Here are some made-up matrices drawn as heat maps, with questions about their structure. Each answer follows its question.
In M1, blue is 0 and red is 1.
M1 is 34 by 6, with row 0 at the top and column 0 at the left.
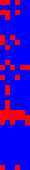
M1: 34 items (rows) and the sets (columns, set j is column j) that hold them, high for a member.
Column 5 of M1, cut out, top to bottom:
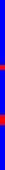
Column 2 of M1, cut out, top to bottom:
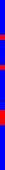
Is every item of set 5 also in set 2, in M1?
yes
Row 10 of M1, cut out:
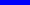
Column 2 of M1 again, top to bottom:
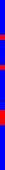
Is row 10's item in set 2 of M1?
no
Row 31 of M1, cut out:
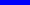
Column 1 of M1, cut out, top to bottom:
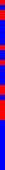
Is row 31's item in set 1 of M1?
no
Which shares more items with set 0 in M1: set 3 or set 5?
set 3
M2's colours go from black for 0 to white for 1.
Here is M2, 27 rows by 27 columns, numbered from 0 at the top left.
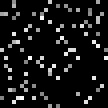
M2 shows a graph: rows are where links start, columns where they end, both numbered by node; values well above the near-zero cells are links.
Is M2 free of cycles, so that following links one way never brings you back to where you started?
no
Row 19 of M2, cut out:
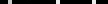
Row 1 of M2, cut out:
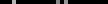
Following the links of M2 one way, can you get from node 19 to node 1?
yes
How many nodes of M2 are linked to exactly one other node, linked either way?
2
